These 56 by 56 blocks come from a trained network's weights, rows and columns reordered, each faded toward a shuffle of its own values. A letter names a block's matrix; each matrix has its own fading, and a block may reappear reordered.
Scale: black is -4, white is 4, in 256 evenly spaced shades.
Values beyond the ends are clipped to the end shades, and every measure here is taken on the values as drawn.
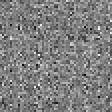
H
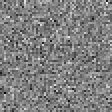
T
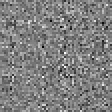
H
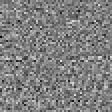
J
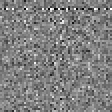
H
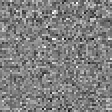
J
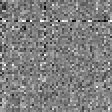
H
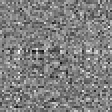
J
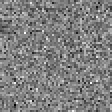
T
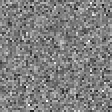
T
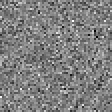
T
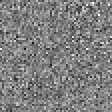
T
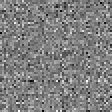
H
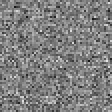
J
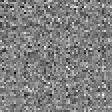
H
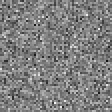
T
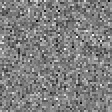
T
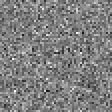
T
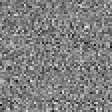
J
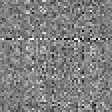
H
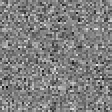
J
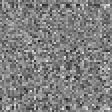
J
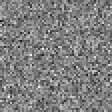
T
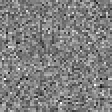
T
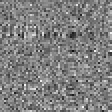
J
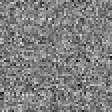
J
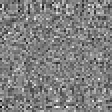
J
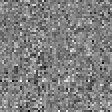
H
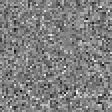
T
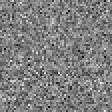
T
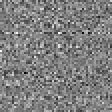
J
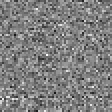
J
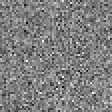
T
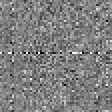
H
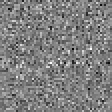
H
